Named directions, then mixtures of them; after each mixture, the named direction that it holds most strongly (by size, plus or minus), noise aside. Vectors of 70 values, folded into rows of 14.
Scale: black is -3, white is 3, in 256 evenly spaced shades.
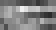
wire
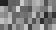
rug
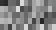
rug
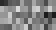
rug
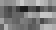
wire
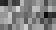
rug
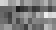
wire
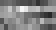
wire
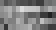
wire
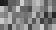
rug
